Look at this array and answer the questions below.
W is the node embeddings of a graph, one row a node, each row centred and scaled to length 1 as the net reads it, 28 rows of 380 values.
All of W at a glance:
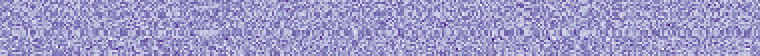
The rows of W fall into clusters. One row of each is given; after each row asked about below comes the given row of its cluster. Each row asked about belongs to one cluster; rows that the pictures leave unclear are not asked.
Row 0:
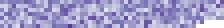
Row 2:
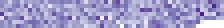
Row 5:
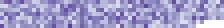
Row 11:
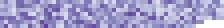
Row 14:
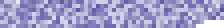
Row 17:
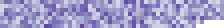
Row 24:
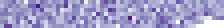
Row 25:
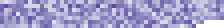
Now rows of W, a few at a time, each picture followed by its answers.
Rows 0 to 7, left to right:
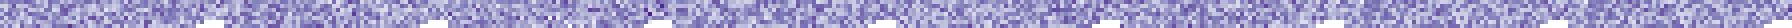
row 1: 14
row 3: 17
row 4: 0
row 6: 14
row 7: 14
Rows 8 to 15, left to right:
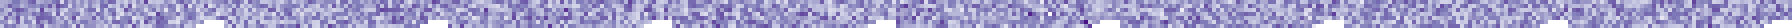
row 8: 24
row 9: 0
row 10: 5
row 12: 25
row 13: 11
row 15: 17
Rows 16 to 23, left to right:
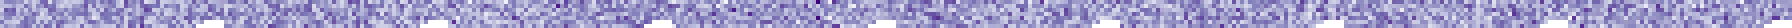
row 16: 17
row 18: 0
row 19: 25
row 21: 5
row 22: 2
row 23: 24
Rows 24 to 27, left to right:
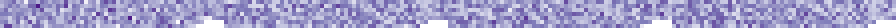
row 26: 11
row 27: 25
